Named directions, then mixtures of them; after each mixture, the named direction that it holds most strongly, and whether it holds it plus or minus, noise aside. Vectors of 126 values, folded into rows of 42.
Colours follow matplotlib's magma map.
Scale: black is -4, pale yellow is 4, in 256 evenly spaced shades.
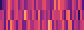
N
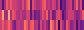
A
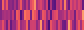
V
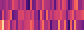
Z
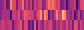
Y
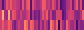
A, plus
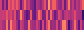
V, minus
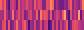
N, minus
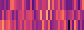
Z, plus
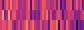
A, plus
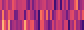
Z, plus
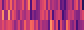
A, plus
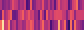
Z, plus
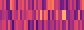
Y, plus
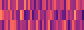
V, minus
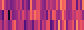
A, minus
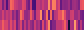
V, minus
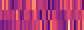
V, plus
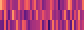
N, minus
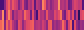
N, plus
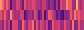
Y, minus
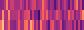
A, plus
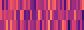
V, minus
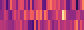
Y, plus
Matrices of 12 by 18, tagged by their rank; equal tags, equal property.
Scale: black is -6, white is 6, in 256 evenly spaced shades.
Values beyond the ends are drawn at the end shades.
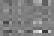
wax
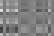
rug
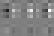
rug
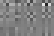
wax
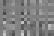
wax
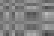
rug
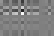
rug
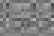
wax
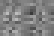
wax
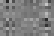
wax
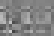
wax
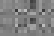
wax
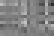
wax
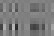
rug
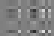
rug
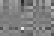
wax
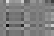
rug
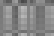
rug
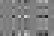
rug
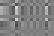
rug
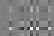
rug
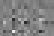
wax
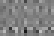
wax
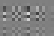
rug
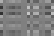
rug
